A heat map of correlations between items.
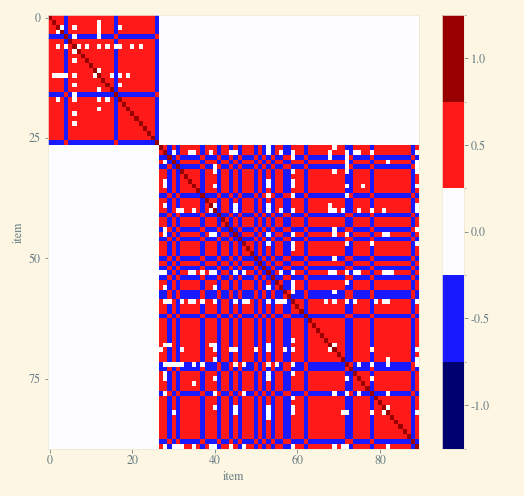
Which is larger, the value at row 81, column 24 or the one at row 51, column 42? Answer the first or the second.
the second
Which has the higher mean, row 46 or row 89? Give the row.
89
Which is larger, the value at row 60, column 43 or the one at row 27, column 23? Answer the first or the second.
the first
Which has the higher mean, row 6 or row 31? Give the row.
6
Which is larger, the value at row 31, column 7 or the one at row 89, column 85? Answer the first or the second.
the second
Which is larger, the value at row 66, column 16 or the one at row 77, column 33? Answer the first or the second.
the second
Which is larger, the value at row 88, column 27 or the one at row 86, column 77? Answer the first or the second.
the second
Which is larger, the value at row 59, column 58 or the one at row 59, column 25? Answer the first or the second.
the second
